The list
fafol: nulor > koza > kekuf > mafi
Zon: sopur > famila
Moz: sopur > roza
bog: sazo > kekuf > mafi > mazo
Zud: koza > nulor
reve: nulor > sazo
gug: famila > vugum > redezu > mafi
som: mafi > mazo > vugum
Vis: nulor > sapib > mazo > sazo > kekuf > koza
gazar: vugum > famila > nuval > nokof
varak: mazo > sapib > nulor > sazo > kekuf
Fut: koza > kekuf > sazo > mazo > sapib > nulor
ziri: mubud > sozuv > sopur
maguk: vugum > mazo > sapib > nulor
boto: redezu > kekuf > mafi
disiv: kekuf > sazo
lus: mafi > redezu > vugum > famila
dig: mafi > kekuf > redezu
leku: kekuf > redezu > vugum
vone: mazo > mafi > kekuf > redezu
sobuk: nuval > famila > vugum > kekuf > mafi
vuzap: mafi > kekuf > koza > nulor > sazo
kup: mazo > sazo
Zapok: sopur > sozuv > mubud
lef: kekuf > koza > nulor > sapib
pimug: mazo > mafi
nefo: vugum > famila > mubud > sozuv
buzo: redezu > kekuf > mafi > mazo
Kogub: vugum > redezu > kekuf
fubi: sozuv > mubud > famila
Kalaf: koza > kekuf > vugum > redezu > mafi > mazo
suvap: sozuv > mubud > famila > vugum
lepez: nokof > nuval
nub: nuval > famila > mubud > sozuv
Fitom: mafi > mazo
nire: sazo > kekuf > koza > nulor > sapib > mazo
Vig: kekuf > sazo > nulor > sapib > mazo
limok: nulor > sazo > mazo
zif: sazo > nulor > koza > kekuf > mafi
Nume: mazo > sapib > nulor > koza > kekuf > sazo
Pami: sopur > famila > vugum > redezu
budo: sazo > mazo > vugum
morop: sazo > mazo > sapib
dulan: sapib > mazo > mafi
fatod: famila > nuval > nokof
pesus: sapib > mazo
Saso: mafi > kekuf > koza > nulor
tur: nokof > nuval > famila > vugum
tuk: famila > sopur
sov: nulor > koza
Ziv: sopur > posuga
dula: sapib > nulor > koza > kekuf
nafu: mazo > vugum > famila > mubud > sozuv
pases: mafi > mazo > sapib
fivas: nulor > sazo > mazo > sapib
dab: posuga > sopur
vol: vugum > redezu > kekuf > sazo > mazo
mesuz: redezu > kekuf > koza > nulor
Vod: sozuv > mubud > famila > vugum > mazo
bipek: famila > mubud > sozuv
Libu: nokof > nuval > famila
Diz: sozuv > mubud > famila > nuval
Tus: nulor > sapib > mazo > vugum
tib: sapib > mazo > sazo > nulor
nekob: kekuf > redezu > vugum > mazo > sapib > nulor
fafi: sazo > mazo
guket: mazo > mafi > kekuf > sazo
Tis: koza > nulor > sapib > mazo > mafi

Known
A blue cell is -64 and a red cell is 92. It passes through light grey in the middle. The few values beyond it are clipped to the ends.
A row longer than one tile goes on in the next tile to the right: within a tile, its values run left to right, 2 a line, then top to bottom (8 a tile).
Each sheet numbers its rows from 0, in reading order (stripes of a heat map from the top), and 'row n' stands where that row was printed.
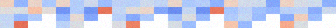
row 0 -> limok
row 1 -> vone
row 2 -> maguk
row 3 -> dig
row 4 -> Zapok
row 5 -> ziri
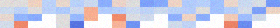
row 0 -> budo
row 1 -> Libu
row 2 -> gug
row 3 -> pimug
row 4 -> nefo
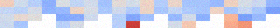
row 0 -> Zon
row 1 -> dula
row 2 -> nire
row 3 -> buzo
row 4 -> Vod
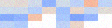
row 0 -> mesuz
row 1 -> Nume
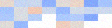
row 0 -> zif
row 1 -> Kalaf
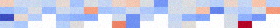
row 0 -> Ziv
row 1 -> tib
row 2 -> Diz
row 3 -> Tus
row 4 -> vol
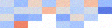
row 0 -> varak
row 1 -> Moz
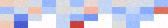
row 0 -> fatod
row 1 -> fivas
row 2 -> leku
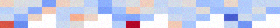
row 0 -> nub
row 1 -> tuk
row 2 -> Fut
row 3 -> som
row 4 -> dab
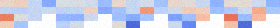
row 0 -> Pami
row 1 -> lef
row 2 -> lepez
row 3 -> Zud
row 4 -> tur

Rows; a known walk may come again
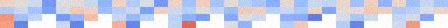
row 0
suvap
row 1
Zud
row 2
bipek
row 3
fafi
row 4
fafol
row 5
pesus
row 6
reve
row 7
bog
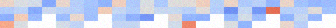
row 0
ziri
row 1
boto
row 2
kup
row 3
budo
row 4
dig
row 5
Fitom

